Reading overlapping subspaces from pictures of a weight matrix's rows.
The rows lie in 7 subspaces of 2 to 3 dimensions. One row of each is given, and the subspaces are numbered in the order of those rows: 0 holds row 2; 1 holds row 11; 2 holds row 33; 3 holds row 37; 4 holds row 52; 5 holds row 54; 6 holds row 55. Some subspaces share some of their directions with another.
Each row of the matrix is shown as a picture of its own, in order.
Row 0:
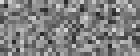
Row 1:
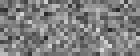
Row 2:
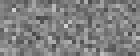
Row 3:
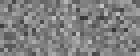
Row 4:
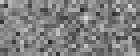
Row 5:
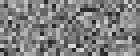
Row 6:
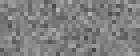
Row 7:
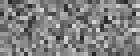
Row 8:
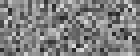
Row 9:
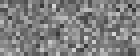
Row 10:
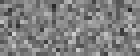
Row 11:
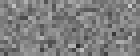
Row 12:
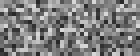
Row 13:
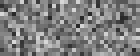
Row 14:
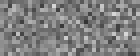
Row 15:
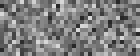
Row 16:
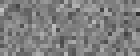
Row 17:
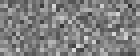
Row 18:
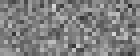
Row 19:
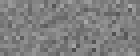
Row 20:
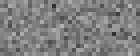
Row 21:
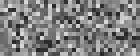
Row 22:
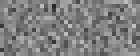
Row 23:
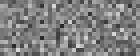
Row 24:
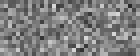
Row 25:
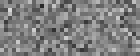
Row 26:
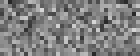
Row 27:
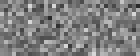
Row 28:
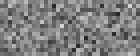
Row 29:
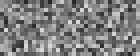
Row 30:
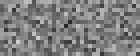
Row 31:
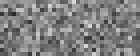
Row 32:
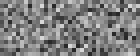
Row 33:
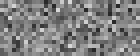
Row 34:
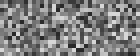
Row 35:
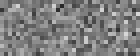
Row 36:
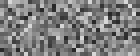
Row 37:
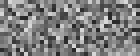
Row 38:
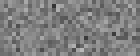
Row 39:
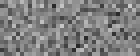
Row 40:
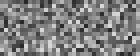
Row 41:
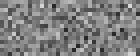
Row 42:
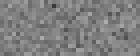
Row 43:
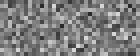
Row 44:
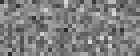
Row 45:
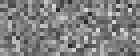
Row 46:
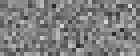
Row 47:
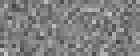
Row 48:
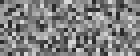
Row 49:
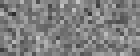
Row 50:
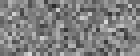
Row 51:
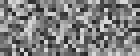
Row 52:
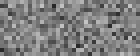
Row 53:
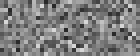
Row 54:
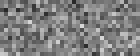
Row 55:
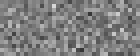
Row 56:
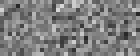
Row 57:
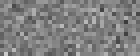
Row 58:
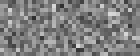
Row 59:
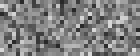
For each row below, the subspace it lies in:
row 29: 2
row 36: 3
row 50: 5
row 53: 0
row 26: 3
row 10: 6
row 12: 5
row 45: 2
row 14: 1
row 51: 3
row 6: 2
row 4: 6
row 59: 4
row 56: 1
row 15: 4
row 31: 5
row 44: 6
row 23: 5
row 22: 0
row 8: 0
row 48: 6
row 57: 1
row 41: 6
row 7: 3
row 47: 1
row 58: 6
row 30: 0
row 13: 4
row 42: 5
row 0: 6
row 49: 4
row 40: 2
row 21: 4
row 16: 1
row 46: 5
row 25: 0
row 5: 1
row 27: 3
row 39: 4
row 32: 3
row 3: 0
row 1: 5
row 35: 1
